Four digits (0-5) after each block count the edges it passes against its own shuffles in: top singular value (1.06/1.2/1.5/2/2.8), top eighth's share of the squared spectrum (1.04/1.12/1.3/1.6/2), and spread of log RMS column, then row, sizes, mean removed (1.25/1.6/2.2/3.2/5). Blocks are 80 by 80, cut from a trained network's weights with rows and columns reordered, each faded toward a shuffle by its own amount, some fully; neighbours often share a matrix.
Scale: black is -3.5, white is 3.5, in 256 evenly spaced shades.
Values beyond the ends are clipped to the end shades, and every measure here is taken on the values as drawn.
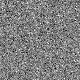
1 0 0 0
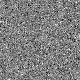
0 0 0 0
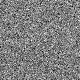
1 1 0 0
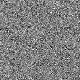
2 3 0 1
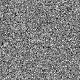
3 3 0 2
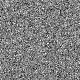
0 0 0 0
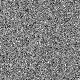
0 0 0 0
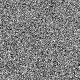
0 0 0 0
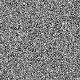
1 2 0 2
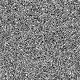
0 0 0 0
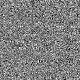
2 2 0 2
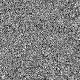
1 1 0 1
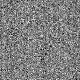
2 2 0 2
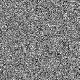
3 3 1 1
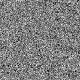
1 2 0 1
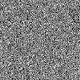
3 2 2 0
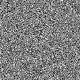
2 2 1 0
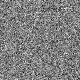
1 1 0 0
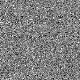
2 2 0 2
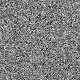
0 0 0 1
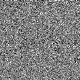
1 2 0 2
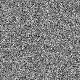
2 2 0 1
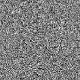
3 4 2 2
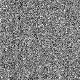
1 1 0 1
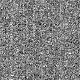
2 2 0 2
